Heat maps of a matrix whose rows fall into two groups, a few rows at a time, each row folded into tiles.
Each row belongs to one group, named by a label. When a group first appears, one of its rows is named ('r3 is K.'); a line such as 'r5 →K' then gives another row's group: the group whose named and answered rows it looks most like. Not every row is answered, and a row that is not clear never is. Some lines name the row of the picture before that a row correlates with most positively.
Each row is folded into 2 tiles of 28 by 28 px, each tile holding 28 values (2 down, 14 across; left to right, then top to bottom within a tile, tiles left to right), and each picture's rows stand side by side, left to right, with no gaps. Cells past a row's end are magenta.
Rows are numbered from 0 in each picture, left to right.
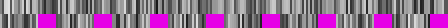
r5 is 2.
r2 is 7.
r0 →7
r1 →2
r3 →2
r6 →7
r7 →2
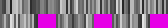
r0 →2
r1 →7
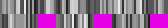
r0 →2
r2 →2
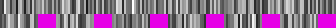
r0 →7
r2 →7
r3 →2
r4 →2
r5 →7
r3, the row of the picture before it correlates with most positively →2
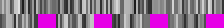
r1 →7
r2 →2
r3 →7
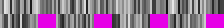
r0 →7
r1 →7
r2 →2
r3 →7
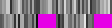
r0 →2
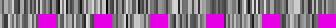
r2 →2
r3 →7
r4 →7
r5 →2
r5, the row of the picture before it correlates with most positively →1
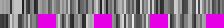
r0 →2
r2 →7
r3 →7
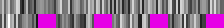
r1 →7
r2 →7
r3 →2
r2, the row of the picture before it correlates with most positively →1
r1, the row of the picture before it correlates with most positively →1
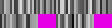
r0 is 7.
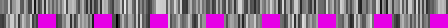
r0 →2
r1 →2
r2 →2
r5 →2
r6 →7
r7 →2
